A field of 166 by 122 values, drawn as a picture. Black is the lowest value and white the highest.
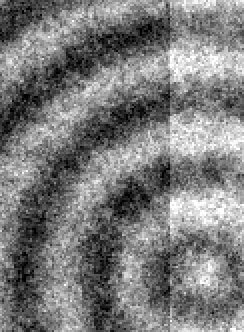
Mirror symmetry: none. Rings: centred on the bottom right. Seam: vertical, 70% of the way across, the right part higher. Ninth with the highest average: middle right.
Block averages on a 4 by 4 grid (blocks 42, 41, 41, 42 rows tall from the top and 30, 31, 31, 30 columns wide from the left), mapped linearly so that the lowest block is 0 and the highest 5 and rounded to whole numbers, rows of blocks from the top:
1125 / 0124 / 0115 / 0023
